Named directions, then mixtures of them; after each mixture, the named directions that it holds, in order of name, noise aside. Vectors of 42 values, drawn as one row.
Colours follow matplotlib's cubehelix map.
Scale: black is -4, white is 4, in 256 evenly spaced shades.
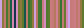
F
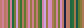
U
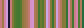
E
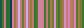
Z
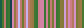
Z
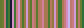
F, Z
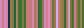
E, F, U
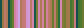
F, U, Z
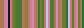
E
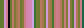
E, Z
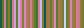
F, U, Z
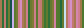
F, U, Z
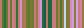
U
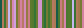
E, F, U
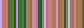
E, F, U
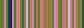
E, F, Z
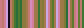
E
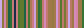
E, F
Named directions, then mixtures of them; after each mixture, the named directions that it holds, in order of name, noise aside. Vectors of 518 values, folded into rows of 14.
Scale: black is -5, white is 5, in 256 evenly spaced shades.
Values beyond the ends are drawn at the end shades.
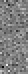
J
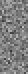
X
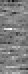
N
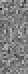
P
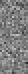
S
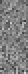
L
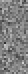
P, X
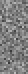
X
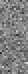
J, S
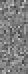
P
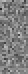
P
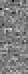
N, P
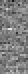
L, N, P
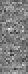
L, N, X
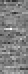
N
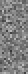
X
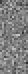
L, P, S
